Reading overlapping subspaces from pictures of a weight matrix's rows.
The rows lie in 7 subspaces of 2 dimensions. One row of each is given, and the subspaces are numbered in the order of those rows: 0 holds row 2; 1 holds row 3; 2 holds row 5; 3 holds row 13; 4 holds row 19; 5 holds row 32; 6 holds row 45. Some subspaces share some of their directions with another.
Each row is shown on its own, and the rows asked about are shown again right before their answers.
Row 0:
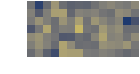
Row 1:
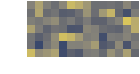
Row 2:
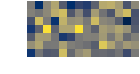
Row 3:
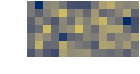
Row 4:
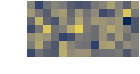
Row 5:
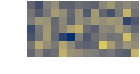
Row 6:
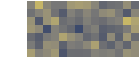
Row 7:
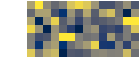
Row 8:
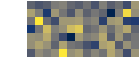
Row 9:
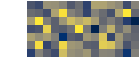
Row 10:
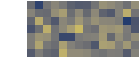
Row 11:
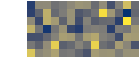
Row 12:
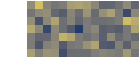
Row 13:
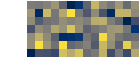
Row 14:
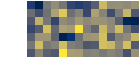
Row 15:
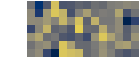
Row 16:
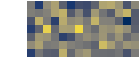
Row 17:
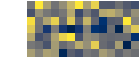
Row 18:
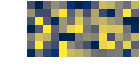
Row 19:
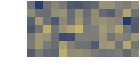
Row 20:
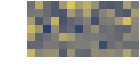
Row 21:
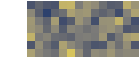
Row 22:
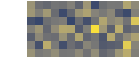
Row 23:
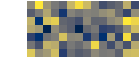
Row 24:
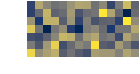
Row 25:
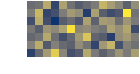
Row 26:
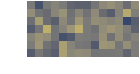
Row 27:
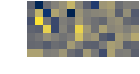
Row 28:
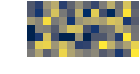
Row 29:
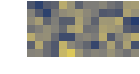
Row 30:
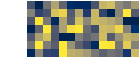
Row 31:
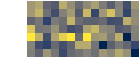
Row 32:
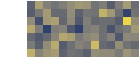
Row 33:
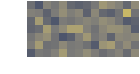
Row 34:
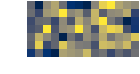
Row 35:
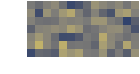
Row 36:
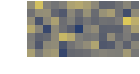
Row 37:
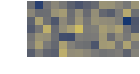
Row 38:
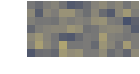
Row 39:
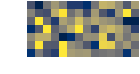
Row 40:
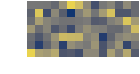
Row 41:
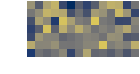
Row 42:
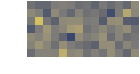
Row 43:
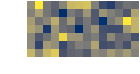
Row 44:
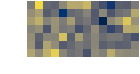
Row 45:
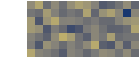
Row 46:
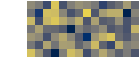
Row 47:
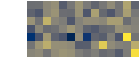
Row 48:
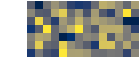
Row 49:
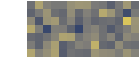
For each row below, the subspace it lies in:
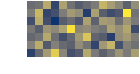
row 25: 6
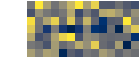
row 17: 4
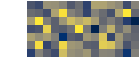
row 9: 4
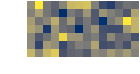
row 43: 1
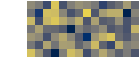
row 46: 6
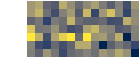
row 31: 2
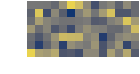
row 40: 3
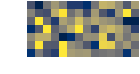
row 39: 4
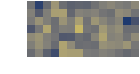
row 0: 6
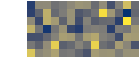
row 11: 5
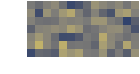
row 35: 3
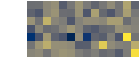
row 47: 2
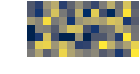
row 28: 2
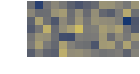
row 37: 4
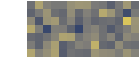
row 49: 5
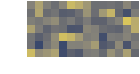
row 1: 3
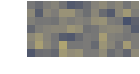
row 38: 3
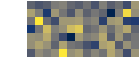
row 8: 1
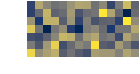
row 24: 5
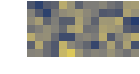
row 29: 0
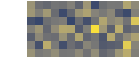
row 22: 4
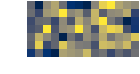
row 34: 1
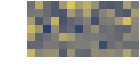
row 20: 0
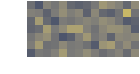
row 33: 6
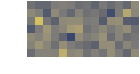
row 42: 1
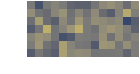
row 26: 5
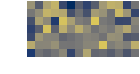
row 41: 0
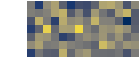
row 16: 0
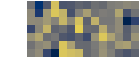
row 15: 6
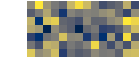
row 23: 2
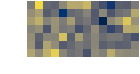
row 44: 1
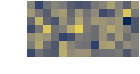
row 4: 5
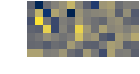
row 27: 3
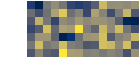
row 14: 5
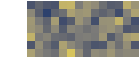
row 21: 0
